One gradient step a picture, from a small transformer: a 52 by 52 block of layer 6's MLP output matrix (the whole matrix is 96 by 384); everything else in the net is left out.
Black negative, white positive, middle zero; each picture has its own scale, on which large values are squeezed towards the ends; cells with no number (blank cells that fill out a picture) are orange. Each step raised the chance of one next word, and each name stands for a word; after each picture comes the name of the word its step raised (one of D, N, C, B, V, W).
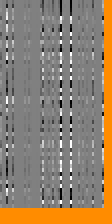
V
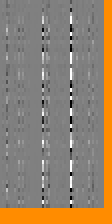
V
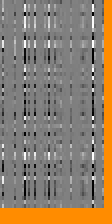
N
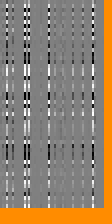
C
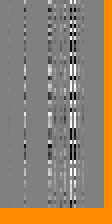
C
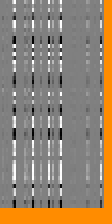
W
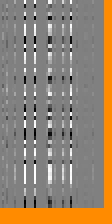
W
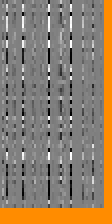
N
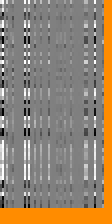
W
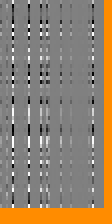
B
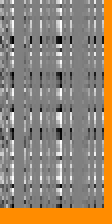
W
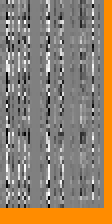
W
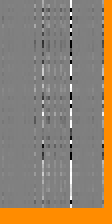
C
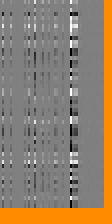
N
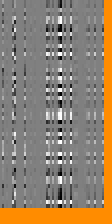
V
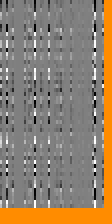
V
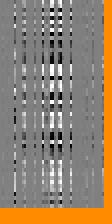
C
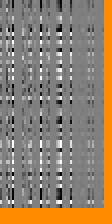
V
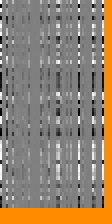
W
